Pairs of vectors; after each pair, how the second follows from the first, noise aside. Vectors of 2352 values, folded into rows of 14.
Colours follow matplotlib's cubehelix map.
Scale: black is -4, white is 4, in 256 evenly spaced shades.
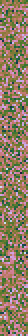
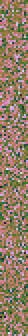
sign-scrambled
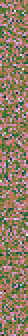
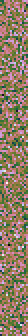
shuffled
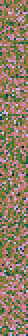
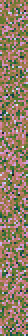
sign-scrambled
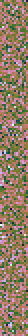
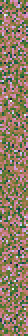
shuffled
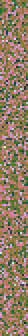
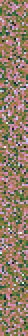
sign-scrambled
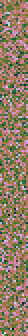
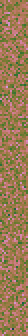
shrunk
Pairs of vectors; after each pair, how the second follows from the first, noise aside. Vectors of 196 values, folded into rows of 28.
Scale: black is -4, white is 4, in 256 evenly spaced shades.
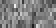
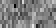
negated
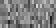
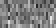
negated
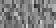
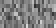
copied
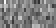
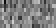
negated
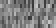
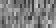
copied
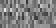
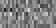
negated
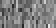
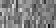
negated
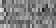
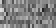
copied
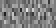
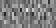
copied
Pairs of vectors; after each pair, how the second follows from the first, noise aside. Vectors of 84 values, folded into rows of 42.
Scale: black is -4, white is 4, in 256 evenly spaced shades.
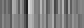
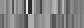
sign-scrambled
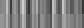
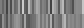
sign-scrambled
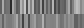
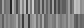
copied
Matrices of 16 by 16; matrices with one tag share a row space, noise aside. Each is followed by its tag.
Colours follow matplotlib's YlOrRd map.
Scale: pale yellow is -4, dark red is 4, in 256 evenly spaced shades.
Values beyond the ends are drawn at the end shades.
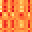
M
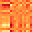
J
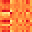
J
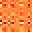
M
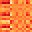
J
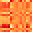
J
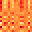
M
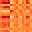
J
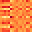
J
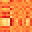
J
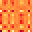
M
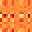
M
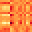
J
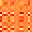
M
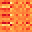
J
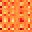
M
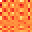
M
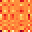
M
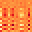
M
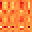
M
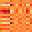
J
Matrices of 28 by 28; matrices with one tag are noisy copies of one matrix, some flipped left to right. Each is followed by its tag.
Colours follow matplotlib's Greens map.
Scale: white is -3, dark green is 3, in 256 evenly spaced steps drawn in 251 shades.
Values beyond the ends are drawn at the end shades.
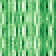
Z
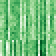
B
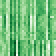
B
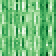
Z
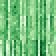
B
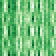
Z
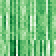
B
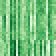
B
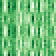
Z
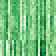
B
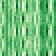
Z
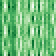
Z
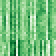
B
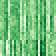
B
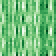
Z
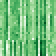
B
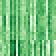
B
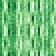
Z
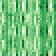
Z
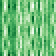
Z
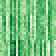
B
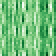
Z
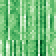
B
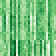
B
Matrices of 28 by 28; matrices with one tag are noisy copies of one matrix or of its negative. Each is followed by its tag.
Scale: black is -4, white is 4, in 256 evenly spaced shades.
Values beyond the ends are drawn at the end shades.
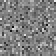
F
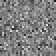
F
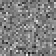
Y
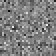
F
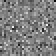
F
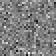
Y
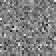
F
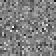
F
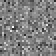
F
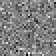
Y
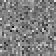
F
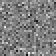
Y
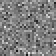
Y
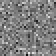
Y
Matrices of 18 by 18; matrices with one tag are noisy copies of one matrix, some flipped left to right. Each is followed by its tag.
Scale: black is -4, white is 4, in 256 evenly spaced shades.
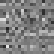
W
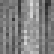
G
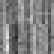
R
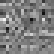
W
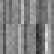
R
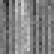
G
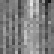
G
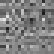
W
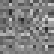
W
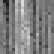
G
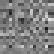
W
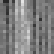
G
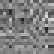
W
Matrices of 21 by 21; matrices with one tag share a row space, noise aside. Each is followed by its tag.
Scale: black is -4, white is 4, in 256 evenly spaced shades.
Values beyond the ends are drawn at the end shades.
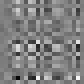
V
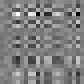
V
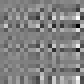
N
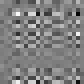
V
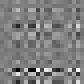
V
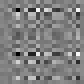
V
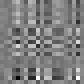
V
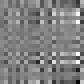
N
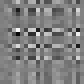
V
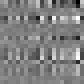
N
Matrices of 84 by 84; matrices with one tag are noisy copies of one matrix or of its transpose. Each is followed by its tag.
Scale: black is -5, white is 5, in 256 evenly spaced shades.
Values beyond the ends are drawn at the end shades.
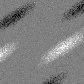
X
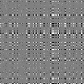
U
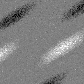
X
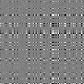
U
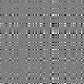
U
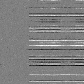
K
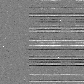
K
